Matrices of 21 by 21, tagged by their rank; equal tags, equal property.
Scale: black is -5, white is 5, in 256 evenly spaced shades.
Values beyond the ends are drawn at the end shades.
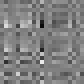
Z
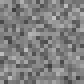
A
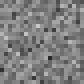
A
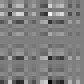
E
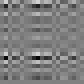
E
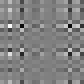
E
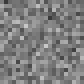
A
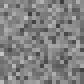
A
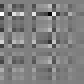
E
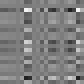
E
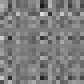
Z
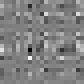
Z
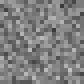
A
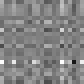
Z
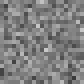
A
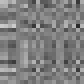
Z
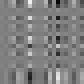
E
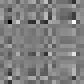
Z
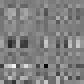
Z
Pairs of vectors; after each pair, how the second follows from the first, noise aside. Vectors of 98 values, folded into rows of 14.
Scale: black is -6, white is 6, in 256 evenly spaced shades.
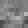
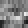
scaled up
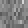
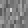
shuffled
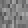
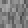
shuffled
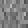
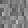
reversed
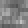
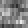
scaled up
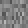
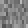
shuffled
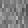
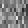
scaled up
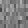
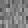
reversed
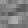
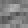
reversed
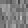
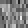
scaled up
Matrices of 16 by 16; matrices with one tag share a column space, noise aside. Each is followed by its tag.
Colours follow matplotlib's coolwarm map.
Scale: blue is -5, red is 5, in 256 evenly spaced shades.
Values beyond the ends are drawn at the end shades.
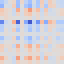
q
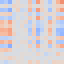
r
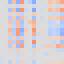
r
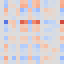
q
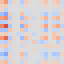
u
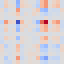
q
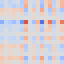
q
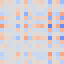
u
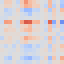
q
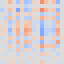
r
